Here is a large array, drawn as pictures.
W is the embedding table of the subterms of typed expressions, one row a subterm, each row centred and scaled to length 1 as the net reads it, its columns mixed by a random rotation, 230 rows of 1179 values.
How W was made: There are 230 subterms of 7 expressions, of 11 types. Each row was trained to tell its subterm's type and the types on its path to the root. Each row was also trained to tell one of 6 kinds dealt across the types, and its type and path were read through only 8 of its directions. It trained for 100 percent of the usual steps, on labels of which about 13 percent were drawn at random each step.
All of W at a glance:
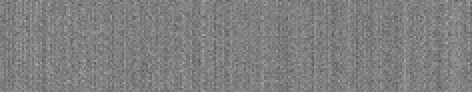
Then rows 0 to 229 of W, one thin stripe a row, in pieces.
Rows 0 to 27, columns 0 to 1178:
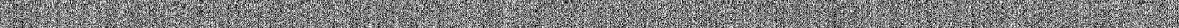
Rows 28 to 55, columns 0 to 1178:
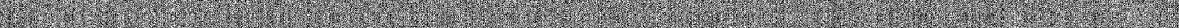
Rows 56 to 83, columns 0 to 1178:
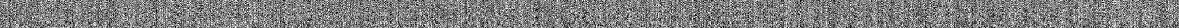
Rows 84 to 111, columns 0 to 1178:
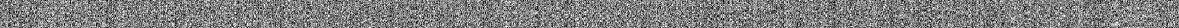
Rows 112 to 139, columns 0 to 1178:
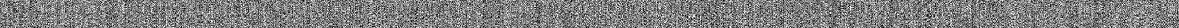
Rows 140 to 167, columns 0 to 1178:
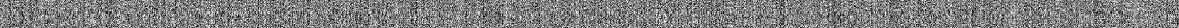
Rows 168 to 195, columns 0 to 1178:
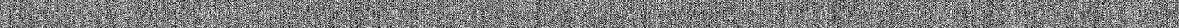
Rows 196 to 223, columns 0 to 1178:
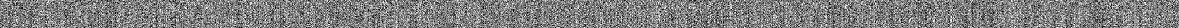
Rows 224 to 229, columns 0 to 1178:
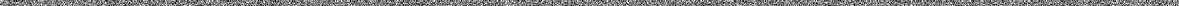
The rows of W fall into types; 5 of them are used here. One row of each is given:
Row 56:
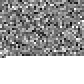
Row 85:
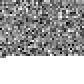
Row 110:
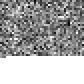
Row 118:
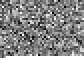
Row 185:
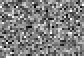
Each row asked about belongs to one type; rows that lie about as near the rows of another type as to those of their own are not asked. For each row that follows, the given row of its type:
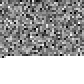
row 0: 110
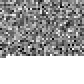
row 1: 85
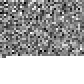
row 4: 118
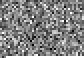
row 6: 118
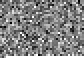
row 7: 118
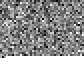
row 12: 110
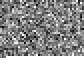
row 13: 118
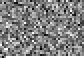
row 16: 110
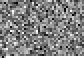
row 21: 110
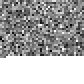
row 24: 56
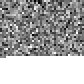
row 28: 110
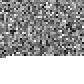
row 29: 85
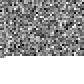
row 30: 85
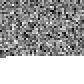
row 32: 118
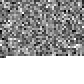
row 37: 110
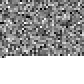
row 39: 110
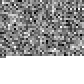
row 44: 185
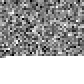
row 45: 118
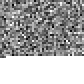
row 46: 185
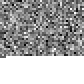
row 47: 185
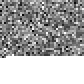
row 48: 56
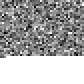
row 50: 185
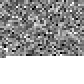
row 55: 185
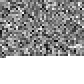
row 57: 110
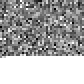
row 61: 118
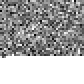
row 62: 85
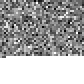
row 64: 110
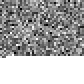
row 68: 56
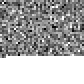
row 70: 118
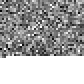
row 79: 85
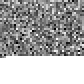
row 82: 56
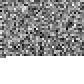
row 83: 85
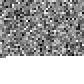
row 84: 56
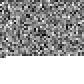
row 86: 110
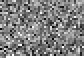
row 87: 85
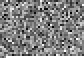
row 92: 185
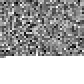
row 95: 118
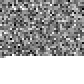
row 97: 85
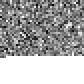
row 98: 118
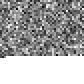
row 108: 110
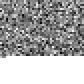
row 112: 85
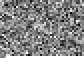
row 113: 185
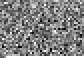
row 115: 56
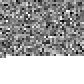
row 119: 185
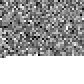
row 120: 118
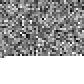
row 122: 118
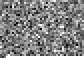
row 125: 56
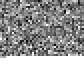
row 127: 118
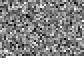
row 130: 56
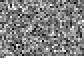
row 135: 56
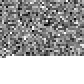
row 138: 56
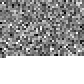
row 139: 110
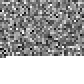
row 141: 85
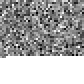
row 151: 56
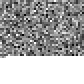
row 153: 56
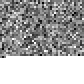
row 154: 110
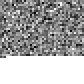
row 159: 185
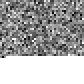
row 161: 110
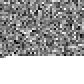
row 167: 56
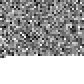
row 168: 118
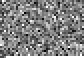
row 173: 118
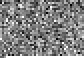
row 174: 118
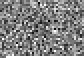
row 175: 56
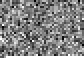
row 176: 118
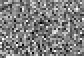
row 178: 56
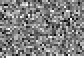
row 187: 185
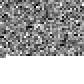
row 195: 185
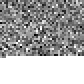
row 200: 110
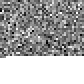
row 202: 85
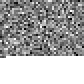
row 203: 110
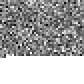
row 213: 56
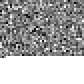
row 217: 56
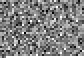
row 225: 118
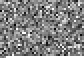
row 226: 85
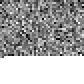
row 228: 118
